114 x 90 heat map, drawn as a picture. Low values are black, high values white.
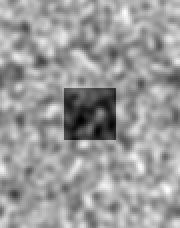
Stripes: none. Odd patch: lower, in the centre. Slope: none. Histogram: skewed, a long tail of low values. Ninth with the lowest average: centre. Roughest part: centre.
